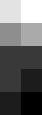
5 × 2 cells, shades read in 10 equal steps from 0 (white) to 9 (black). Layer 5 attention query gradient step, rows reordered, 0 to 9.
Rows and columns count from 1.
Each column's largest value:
8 9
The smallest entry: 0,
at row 1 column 2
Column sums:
27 27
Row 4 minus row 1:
6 8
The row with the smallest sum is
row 1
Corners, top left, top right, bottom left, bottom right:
1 0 8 9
